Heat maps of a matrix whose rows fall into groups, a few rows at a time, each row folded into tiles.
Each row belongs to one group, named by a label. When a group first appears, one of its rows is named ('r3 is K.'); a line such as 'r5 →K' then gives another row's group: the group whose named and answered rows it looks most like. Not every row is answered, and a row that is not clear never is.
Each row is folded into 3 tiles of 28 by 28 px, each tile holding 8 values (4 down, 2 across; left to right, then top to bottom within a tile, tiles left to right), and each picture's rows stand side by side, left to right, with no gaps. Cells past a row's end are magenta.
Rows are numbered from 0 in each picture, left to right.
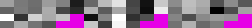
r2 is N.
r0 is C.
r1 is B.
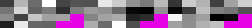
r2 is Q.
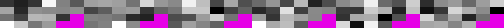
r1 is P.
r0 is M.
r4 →B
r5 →Q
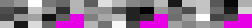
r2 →B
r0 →B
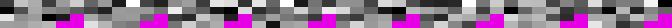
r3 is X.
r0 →Q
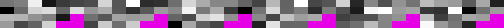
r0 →X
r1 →N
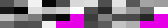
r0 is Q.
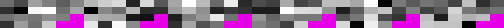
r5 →C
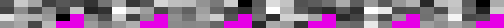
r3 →N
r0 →X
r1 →Q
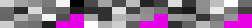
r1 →C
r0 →C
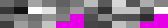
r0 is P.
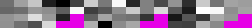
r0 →X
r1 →X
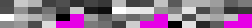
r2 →N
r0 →X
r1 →Q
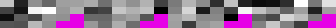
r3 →M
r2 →X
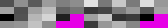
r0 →M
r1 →P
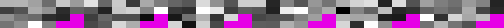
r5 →C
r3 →P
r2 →B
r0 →P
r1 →P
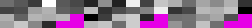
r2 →C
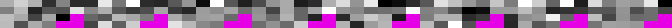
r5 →B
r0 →X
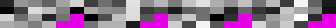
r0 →Q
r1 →M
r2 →B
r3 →C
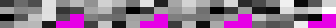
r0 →M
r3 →Q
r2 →N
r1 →N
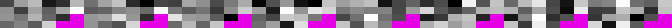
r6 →B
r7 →B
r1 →X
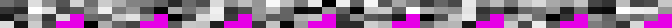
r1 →N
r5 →M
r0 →B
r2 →M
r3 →N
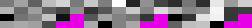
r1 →X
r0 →M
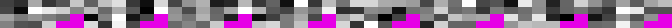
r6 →Q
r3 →M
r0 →Q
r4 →B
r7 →P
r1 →B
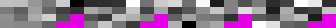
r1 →M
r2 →X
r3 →M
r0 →C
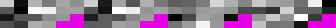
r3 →C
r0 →P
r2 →M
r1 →P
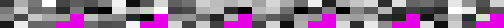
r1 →Q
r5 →B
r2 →B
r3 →N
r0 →N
